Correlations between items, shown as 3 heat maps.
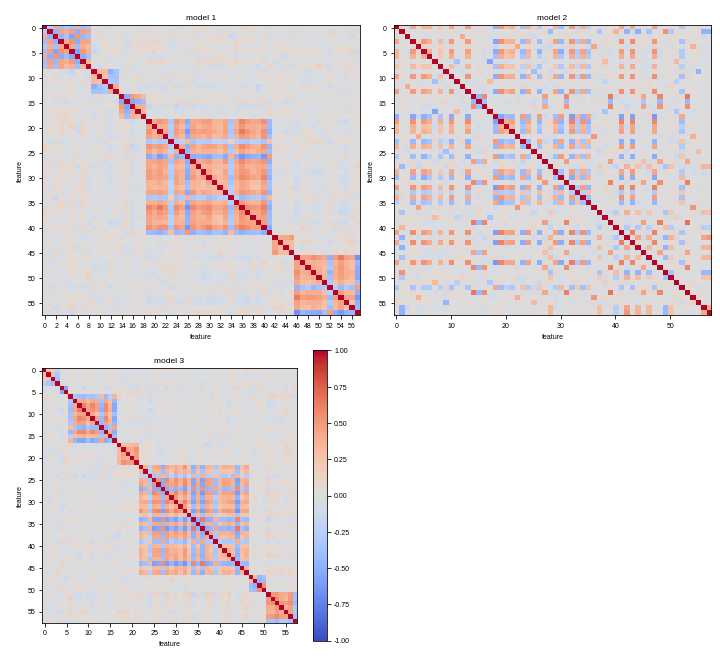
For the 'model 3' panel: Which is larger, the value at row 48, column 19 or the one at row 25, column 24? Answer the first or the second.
the first
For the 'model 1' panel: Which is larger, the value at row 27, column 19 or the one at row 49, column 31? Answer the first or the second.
the first
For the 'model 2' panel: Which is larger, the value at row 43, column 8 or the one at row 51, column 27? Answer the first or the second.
the first
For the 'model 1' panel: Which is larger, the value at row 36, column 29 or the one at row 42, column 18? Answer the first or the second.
the first
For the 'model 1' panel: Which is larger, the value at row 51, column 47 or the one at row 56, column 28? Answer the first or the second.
the first
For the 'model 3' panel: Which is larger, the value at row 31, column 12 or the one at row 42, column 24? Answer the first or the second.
the first
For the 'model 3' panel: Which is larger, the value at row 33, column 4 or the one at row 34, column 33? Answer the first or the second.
the first
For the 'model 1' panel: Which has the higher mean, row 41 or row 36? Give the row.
36
